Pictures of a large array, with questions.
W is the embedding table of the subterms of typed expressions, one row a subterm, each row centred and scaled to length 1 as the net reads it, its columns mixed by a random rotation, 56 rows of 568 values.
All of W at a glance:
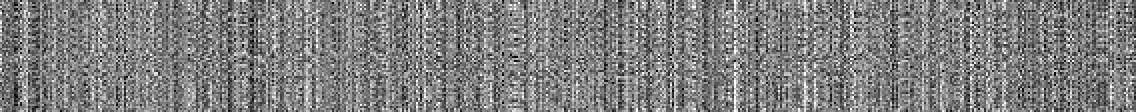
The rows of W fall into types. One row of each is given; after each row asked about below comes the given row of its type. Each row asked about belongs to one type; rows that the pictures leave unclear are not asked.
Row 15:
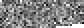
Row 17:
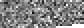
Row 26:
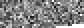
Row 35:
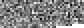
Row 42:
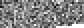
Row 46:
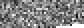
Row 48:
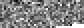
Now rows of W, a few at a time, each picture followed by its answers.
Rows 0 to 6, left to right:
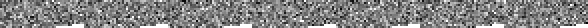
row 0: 26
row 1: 42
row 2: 48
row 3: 17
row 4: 48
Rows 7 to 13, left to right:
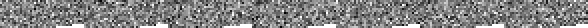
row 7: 26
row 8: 48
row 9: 15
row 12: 26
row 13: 17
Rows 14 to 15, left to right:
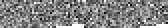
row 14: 35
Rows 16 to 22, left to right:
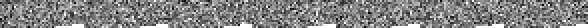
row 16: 15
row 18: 48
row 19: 15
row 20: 15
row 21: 26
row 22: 15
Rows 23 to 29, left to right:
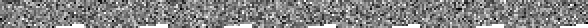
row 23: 15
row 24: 48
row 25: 46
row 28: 42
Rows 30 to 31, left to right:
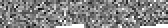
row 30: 15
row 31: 17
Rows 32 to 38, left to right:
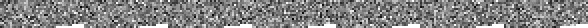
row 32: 26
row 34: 17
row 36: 42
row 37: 42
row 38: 46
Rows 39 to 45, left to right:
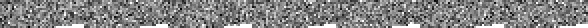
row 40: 26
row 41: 46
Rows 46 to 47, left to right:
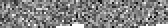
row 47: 48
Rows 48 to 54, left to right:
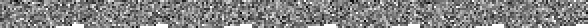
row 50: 42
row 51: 26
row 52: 48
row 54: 17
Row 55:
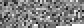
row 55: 46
